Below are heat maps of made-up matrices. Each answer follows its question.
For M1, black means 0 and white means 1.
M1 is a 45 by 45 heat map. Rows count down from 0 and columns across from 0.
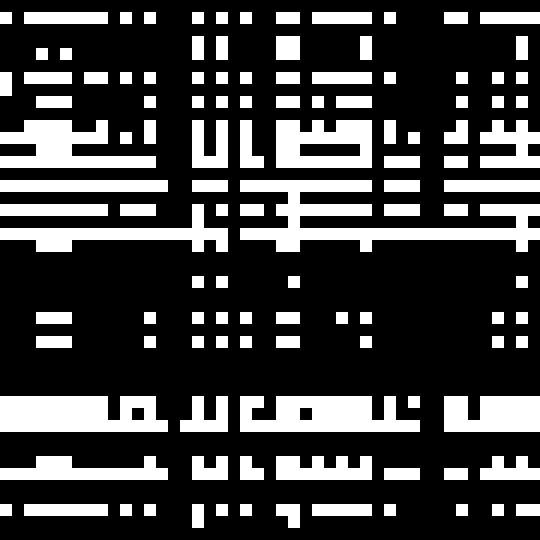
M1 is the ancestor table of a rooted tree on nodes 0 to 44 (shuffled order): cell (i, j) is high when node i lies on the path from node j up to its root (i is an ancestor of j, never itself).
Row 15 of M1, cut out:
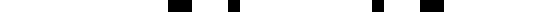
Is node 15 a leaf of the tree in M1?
no
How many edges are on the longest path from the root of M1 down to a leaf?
25
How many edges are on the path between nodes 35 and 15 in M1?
1
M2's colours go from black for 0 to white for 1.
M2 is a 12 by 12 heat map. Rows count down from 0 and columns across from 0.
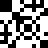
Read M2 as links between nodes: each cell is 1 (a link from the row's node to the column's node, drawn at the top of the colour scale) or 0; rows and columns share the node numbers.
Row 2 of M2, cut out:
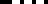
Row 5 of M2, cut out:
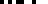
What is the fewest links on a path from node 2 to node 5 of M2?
2
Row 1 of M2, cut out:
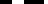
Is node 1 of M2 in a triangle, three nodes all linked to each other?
yes
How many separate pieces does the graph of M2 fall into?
1
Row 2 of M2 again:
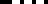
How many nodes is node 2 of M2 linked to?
6
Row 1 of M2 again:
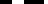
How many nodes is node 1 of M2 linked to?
4
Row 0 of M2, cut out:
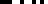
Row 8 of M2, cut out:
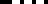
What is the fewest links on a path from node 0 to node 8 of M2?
2
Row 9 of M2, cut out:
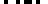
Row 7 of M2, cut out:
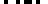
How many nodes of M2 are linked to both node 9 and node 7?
7
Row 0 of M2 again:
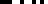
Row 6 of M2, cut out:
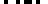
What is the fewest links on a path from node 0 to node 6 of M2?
1
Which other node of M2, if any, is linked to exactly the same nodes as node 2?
node 8
